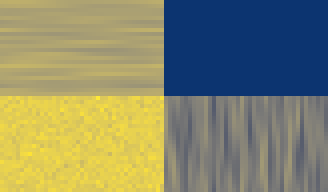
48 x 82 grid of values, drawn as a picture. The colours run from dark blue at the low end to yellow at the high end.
It is made of 2 by 2 panels. Panel 1,1: high, streaked across, faint in contrast. Panel 1,2: very low, flat. Panel 2,1: very high, fine-grained, faint in contrast. Panel 2,2: middling, streaked downward.
